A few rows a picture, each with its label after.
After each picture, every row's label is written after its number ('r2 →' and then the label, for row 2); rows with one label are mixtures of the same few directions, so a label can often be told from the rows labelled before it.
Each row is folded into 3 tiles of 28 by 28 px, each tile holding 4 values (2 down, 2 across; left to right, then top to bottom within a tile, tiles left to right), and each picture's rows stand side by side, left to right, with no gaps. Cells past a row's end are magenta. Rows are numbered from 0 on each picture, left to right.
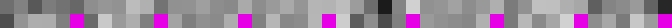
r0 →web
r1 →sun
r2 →sun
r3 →sun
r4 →sun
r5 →sun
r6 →sun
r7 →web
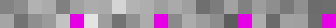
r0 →sun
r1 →web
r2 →sun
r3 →sun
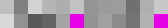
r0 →web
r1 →sun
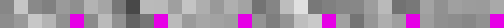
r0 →web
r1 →sun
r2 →web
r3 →sun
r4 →sun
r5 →web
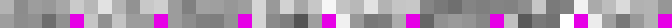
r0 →web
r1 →web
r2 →web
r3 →web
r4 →web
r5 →web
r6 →sun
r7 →web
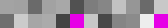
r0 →sun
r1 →sun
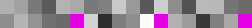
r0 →sun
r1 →sun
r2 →web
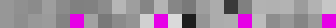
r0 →sun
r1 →sun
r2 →sun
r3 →web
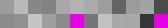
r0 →web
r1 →sun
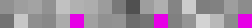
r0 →sun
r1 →sun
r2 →web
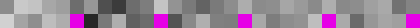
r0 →web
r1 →web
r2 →web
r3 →sun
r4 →sun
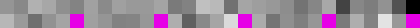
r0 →web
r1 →web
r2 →sun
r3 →sun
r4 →web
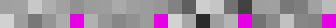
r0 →web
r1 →web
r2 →web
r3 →web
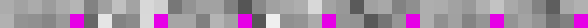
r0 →web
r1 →sun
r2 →web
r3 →sun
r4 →web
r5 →web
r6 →sun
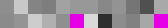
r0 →web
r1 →sun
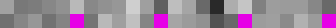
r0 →web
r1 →sun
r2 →sun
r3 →web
